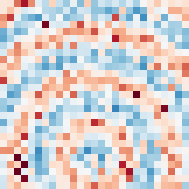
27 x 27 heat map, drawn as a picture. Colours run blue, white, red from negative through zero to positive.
Slope: none. Rings: centred on the bottom middle. Odd rows or columns: none.
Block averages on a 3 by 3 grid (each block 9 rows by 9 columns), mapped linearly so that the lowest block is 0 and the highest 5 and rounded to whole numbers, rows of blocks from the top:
301 / 021 / 352
